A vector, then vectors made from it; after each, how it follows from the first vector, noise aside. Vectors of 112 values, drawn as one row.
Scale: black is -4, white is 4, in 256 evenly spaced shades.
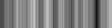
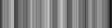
wrapped around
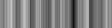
wrapped around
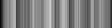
wrapped around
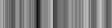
wrapped around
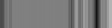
partly zeroed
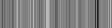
partly zeroed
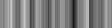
wrapped around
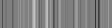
partly zeroed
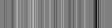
partly zeroed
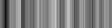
wrapped around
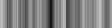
wrapped around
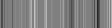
partly zeroed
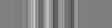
partly zeroed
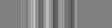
partly zeroed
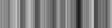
wrapped around
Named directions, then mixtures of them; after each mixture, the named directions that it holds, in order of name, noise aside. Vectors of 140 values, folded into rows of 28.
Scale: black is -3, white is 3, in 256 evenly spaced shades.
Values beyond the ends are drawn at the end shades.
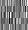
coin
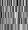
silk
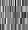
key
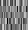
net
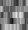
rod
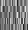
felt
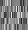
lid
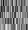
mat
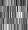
lid, mat, rod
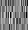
coin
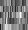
key, mat, rod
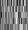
silk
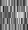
felt, lid, rod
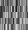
lid, mat, silk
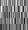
felt, mat, silk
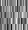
felt, net, silk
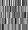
coin, key, net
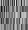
key, mat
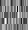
lid, net
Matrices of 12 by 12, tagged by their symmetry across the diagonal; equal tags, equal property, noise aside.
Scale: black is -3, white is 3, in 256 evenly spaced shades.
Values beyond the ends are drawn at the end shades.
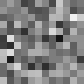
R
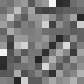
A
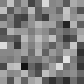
A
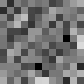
A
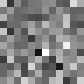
R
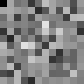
A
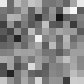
R
